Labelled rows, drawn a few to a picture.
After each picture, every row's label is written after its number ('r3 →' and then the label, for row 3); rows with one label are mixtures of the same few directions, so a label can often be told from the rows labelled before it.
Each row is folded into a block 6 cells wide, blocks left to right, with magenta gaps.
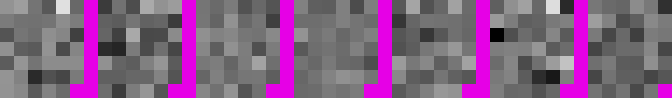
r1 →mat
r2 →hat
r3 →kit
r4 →mat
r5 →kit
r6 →mat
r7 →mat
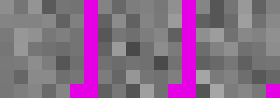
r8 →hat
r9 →kit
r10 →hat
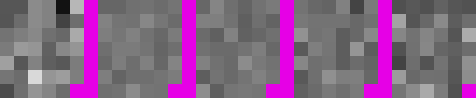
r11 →mat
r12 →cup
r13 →hat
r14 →mat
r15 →cup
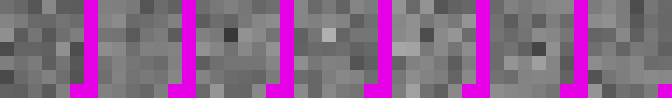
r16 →mat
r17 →hat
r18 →hat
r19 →hat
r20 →hat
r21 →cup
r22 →hat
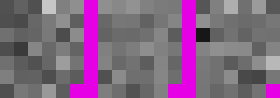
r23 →hat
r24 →cup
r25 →mat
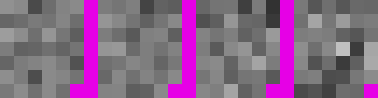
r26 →mat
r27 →hat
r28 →kit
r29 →cup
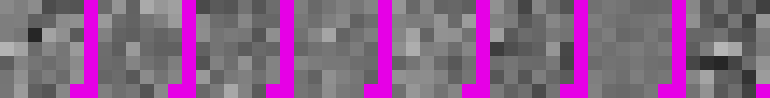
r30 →hat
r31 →kit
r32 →cup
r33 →hat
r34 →hat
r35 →mat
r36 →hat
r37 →cup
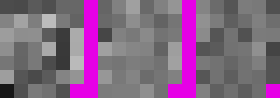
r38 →cup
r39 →mat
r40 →mat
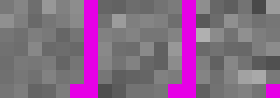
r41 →kit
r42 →cup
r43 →mat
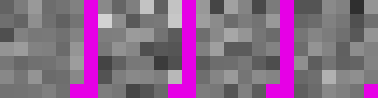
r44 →mat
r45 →kit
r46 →kit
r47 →mat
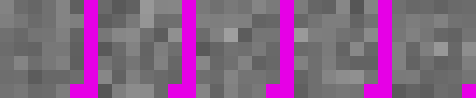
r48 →mat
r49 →hat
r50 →hat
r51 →mat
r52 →cup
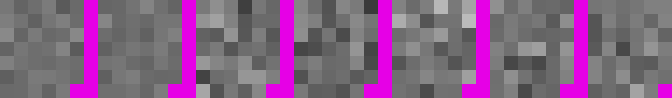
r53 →mat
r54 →mat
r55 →hat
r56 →mat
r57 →kit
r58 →cup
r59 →kit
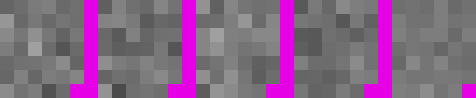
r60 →kit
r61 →hat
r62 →hat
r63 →hat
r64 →cup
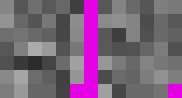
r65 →cup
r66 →hat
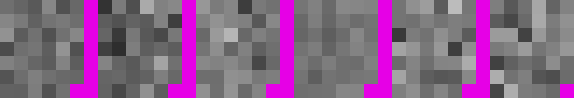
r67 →mat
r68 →hat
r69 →hat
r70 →kit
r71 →mat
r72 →hat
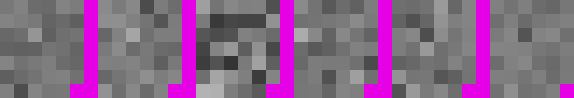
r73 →hat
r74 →hat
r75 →cup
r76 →mat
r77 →hat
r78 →hat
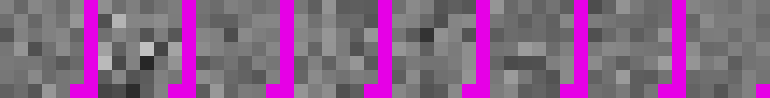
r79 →kit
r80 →cup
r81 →hat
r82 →kit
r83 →hat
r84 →cup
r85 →mat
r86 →cup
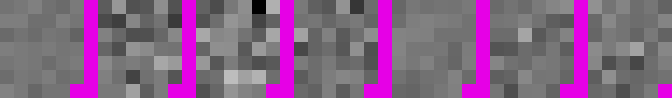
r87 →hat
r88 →kit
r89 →mat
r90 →mat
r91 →cup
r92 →hat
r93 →cup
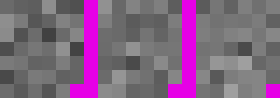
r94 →mat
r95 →cup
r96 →cup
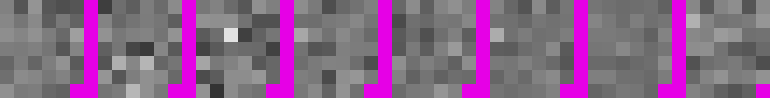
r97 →kit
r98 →cup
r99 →hat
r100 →mat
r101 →kit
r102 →mat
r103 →cup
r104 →kit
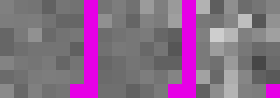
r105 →hat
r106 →kit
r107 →hat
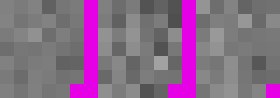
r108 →hat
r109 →kit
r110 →hat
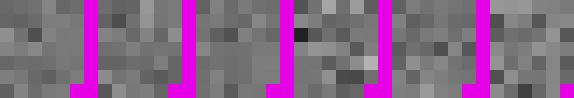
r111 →hat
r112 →hat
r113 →hat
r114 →mat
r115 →cup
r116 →cup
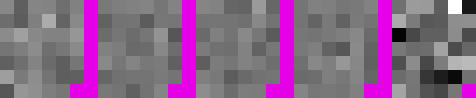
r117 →hat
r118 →cup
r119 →mat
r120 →cup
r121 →mat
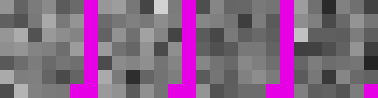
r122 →hat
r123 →mat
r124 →hat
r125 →mat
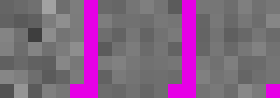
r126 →hat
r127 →mat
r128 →kit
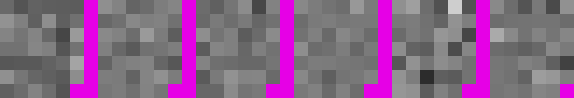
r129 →cup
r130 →mat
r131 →mat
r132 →mat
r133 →mat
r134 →mat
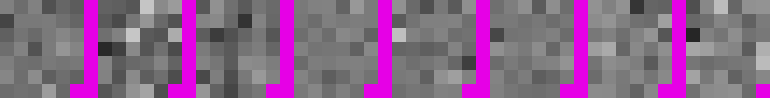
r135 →kit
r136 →hat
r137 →hat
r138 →mat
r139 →mat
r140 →mat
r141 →hat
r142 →mat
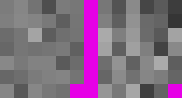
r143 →hat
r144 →kit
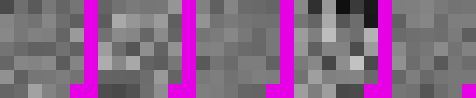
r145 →cup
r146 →cup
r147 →kit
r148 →kit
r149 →cup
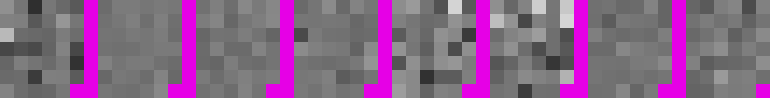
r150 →mat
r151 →cup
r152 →kit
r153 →mat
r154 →mat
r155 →kit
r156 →kit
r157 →mat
